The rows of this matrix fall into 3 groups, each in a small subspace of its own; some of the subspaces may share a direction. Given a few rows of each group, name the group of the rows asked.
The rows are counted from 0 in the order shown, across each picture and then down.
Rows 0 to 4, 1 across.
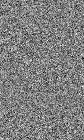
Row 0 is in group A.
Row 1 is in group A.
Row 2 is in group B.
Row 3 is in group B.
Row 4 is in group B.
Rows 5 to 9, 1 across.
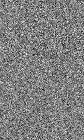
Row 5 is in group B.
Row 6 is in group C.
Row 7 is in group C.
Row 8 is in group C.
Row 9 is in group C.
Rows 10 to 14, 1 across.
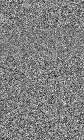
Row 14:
B
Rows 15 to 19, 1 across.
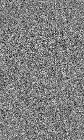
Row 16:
B
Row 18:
B
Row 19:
B
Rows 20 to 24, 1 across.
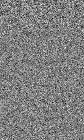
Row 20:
A
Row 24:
B
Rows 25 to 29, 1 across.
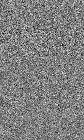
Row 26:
A
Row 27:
A
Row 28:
B
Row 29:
B
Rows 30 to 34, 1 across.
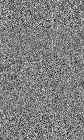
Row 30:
C
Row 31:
C
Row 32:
A
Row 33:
C
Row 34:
C
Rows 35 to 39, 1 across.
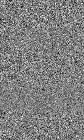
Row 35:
B
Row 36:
C
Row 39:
C
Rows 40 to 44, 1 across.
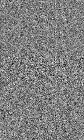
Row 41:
B
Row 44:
A
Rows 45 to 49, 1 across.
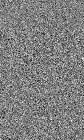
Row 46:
C
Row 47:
B
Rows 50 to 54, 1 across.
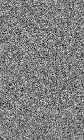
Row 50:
A
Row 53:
B
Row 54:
C
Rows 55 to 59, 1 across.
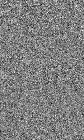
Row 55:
A
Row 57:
B
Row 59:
B
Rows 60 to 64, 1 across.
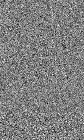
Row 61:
C
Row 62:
C
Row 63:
C
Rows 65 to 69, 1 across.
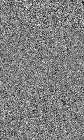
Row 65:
B
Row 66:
B
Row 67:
C
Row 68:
C
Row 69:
A
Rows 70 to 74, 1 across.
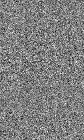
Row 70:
B
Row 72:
A
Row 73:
B
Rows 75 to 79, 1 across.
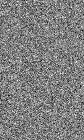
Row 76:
B
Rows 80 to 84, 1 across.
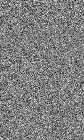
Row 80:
A
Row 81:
C
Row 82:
A
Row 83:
C
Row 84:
C
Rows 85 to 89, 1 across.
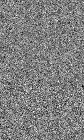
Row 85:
B
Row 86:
B
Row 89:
C
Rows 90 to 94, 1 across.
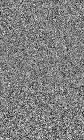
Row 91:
B
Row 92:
C
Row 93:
B
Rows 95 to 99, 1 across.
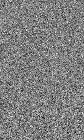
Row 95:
B
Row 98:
C
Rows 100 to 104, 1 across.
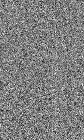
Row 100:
B
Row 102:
C
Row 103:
B
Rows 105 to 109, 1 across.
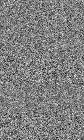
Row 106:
B
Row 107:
B
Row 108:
B
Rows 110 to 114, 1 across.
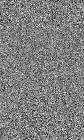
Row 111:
C
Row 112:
B
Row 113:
A
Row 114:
A
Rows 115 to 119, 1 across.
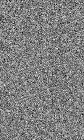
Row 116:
B
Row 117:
C
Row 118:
C
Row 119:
B
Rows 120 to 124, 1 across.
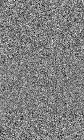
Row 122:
A
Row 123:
C
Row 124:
B
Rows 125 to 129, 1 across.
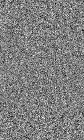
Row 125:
C
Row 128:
A
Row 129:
C
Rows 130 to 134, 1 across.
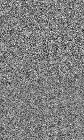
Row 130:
A
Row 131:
B
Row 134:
B
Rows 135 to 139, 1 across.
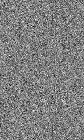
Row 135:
C
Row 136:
C
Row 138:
C
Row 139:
C
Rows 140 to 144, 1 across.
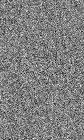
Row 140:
A
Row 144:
C
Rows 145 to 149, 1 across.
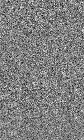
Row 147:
C
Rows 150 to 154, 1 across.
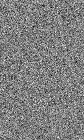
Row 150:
C
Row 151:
A
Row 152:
A
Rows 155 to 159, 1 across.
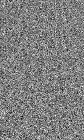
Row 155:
A
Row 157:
B
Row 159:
C
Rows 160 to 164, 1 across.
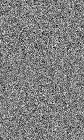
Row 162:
C
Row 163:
B
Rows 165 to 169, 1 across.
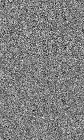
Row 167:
B
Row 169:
C
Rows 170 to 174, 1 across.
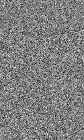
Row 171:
B
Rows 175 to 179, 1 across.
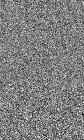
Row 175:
B
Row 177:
B
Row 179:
B
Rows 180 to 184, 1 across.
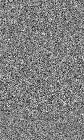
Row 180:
A
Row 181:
C
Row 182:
B
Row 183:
C
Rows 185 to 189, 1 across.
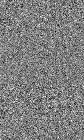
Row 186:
C
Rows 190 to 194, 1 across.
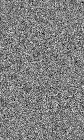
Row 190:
B
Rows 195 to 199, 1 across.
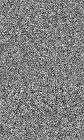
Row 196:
A
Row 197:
B
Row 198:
B
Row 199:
B
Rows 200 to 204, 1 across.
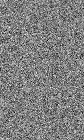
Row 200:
C
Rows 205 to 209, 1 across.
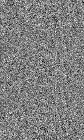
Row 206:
C
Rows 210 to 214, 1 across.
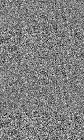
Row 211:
A
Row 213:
A
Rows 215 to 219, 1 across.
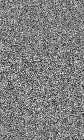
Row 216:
B
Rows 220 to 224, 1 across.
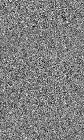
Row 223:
A
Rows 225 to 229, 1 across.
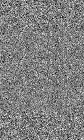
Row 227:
C
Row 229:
A
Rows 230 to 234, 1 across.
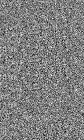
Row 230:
A
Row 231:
A
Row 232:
A
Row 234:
B
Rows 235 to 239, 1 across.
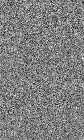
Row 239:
A
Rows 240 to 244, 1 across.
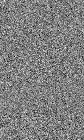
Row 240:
C
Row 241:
B
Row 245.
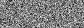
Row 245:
B
